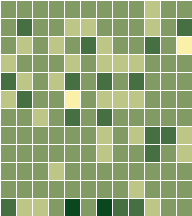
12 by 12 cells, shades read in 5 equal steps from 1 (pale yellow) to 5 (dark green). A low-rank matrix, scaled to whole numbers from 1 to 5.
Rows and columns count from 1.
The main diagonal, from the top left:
3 4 3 3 4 3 4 3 3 3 3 3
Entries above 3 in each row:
0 2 2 0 4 1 2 2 1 0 0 5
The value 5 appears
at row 12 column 5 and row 12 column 7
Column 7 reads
3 3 2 2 4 2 4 2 2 3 3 5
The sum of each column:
36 35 34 33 36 36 35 35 34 36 37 33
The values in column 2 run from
2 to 4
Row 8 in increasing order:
2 2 2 3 3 3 3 3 3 3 4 4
